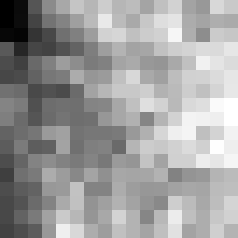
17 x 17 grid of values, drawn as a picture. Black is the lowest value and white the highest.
Stripes: none. Lone odd cells: none. Slope: up to the right. Average level on the scale: 60%. Odd rows or columns: none. Ninth with the highest average: middle right. Ninth with the lowest average: top left.
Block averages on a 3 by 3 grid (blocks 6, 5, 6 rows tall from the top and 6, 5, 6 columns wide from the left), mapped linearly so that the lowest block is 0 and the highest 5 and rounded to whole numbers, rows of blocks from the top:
034 / 135 / 234
